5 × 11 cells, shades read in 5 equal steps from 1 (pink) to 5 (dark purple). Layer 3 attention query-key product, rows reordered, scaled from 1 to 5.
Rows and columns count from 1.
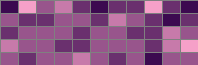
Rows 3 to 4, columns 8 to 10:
4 4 2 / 3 4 2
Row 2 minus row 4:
1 1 1 -1 -1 1 -1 0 0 3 3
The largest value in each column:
5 4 4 4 4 5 4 4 5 5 5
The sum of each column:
17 15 16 15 17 18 16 17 18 16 16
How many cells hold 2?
6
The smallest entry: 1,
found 3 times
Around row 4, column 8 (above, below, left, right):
4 3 3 4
